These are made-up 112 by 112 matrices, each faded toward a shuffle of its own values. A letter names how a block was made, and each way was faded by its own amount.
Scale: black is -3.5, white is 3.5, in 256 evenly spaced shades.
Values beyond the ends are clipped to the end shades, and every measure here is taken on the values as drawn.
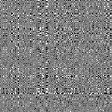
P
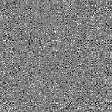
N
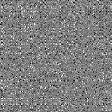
N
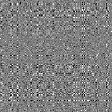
P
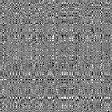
P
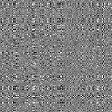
P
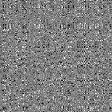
N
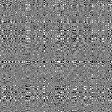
P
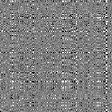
P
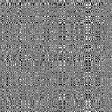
P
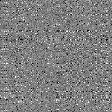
N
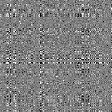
P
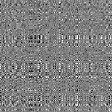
P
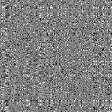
N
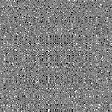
N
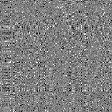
N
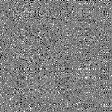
N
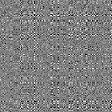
P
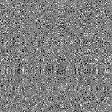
N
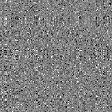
N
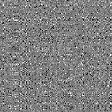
N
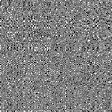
N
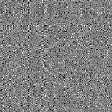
N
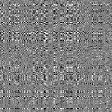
P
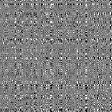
P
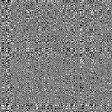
P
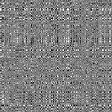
P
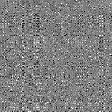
N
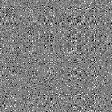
N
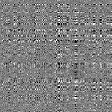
P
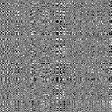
P
